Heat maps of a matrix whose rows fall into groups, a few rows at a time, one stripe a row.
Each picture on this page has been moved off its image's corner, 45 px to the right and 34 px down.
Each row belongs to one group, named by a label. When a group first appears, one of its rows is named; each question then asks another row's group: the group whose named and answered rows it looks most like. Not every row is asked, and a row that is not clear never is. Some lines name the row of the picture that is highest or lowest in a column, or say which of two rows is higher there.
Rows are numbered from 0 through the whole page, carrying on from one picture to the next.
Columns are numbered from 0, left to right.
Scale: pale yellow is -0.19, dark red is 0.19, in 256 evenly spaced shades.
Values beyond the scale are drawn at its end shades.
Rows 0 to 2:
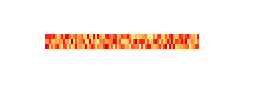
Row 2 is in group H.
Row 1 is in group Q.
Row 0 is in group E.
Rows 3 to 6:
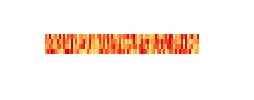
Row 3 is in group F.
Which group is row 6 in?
E
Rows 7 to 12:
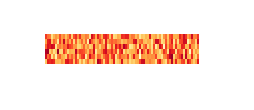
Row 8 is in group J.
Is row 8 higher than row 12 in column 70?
Yes
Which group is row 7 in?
F
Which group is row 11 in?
F
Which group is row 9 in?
E
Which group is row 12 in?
E
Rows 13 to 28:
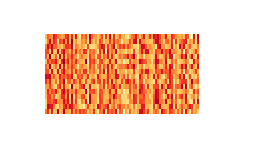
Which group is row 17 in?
F
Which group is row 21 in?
E
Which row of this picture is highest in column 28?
15
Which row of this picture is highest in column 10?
27
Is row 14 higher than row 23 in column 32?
Yes
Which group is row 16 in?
H
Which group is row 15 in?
E
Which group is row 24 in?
J
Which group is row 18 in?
J
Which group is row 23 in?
Q
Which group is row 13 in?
J
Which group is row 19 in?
F
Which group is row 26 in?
J
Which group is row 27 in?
E
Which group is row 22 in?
F
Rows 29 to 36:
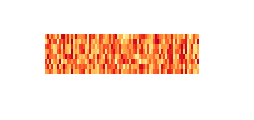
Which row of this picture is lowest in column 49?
34
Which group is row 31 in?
Q
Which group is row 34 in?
F
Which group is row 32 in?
Q
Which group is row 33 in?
E
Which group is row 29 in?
J
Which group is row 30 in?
J
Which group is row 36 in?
Q
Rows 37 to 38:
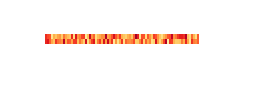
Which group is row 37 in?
Q
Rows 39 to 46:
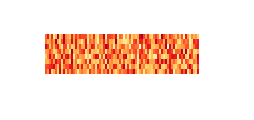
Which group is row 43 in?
E
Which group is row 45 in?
E
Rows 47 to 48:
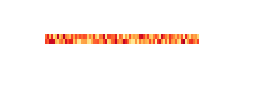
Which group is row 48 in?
E
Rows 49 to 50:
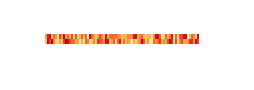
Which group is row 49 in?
J
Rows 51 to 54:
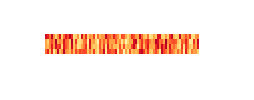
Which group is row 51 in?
E
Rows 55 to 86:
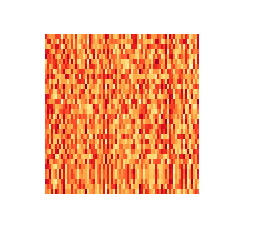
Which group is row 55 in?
H
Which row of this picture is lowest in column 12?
66
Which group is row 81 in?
F
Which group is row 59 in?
E
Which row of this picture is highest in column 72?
79
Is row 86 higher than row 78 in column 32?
No
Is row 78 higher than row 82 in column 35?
Yes
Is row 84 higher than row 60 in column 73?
Yes
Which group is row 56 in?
J
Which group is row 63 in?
E
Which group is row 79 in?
E
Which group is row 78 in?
H
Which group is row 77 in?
F
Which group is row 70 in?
E
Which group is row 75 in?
E
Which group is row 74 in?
H
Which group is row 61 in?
J
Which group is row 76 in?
H
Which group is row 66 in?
Q
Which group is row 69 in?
E
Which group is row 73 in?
H
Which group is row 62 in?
Q
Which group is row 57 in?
H
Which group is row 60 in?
J
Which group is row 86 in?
H
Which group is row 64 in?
Q
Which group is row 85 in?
Q
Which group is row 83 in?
F
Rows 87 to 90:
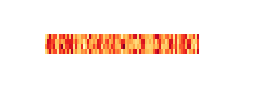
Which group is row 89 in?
E
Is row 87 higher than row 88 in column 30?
No
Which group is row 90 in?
J
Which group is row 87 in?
J
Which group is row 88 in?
E
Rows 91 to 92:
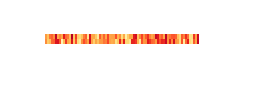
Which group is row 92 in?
H
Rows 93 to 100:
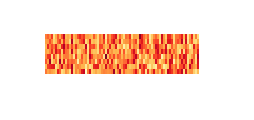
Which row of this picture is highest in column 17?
93
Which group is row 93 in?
Q
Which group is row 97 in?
J
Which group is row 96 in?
H
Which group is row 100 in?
Q
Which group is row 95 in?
J
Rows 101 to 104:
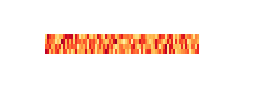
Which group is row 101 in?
E
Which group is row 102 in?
J
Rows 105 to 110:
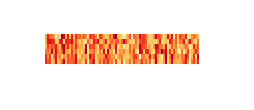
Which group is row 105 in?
J
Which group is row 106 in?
E
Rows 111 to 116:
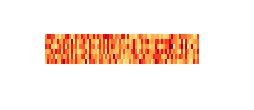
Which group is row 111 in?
E
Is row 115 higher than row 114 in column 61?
Yes
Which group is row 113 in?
F
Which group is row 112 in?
H
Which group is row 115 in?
J
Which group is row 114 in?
H
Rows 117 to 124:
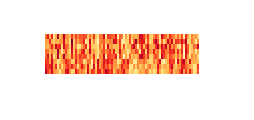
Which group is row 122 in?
E
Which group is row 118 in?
Q
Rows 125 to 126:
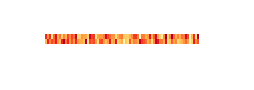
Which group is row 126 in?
J
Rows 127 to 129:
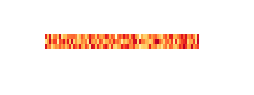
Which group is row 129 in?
F
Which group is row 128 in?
J
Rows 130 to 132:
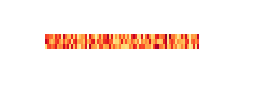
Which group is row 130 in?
H
